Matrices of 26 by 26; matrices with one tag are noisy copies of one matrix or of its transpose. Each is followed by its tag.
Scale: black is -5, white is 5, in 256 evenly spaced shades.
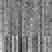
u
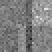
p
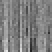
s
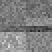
p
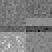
p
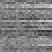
s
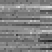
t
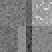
p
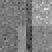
p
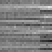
t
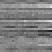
s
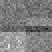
p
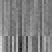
u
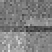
p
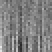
u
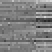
u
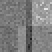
p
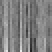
s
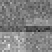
p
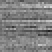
s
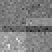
p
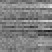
s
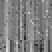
t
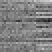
u
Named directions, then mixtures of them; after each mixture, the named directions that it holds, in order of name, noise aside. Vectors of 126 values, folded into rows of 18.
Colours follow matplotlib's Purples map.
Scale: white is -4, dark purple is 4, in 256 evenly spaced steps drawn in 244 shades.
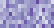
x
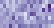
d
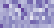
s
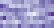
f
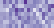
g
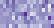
d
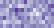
f, g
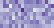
g, s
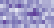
f, g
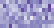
d, s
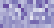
s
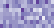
s, x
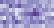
f, g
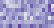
d, f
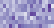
d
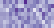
g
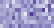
d, s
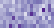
d, x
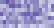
d, f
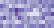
f, g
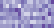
f, s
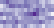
f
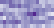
f
